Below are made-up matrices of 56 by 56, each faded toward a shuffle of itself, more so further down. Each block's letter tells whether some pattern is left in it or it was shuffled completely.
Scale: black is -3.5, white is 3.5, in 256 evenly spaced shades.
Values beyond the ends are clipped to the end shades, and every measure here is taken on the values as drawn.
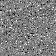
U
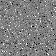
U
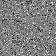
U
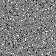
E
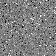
E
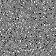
U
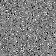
U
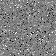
E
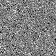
E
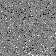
E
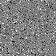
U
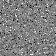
E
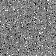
E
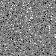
E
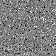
U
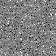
U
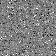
E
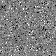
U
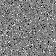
E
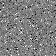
E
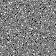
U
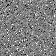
E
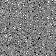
U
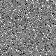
E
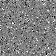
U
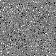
U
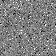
E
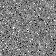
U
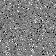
E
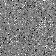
U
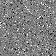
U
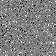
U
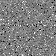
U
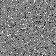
E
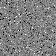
E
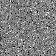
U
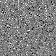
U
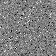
E
